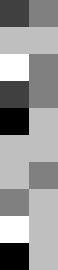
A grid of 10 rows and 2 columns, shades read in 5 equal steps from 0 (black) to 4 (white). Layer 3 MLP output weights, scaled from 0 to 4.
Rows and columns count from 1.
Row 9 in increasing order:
3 4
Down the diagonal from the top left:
1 3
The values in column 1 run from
0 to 4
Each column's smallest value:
0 2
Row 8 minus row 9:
-2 0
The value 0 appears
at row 5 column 1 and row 10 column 1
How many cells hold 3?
9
